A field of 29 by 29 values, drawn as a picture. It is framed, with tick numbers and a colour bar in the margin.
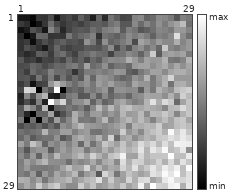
An odd patch, rougher than its surroundings, sits in the middle left. The ninth with the highest average is the bottom right. Fine speckle covers the field. The halves do not mirror each other. There are no regular stripes. The middle left is the roughest part. No row or column stands out. Values rise toward the bottom right.
